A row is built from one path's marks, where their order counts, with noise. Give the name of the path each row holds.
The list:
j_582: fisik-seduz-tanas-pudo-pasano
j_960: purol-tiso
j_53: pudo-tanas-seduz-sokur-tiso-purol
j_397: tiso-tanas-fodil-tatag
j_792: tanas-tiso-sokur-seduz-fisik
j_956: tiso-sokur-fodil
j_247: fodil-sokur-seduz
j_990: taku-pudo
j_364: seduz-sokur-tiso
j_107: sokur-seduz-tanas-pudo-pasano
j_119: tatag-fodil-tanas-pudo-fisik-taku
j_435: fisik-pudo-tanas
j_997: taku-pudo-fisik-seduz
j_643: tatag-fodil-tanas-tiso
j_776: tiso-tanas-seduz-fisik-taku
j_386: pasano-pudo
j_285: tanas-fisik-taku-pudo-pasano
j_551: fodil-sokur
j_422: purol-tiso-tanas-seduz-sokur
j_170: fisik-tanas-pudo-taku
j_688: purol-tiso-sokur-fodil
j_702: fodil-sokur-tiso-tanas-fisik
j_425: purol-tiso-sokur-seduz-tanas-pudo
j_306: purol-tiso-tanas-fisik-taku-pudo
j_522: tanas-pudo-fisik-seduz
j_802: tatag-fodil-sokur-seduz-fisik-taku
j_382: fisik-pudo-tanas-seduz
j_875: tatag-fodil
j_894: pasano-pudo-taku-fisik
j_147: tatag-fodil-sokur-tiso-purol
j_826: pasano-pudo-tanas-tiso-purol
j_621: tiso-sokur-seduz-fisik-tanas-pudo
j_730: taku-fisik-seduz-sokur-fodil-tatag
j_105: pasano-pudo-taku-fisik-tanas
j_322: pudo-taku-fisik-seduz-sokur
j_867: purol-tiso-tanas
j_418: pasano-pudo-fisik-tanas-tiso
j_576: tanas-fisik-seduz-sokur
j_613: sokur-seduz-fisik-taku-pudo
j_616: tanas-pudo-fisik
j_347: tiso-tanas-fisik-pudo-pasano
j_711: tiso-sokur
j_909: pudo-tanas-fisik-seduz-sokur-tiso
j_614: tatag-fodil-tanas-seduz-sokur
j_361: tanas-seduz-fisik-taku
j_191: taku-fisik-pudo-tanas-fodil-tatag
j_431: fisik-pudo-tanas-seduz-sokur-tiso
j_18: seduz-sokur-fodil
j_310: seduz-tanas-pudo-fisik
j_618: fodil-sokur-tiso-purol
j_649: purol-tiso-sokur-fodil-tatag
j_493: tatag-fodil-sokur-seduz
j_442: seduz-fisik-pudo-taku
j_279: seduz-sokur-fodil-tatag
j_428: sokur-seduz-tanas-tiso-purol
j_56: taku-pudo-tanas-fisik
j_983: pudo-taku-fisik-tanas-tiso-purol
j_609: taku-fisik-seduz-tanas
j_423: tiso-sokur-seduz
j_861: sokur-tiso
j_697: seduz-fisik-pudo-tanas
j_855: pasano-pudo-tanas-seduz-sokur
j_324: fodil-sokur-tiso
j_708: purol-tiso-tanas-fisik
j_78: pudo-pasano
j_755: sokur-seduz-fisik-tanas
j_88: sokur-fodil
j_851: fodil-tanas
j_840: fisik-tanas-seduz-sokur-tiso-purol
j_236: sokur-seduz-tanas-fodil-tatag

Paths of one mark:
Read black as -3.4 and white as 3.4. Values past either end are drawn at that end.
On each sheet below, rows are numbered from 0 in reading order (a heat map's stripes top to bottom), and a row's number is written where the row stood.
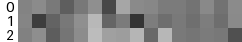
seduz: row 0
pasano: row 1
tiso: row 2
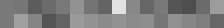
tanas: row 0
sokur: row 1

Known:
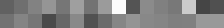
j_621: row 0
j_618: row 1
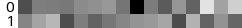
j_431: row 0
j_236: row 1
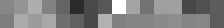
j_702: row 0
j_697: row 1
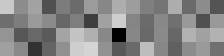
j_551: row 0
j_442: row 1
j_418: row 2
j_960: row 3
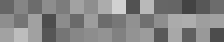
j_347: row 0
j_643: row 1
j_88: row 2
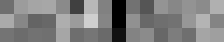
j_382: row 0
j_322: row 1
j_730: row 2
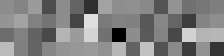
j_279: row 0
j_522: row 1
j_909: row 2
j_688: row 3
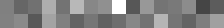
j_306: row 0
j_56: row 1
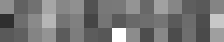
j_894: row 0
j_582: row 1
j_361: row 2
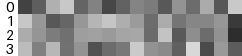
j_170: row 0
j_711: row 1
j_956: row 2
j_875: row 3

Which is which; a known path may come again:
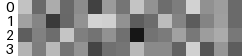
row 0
j_614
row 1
j_960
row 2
j_609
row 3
j_875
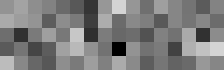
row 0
j_310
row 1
j_18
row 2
j_386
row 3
j_983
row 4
j_576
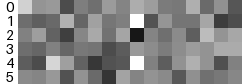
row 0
j_551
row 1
j_425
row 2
j_364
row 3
j_147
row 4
j_802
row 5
j_279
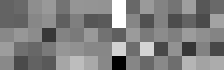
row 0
j_776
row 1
j_361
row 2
j_324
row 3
j_649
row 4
j_418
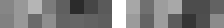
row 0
j_702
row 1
j_616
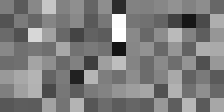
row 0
j_105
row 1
j_285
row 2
j_119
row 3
j_191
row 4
j_442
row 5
j_247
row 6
j_236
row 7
j_990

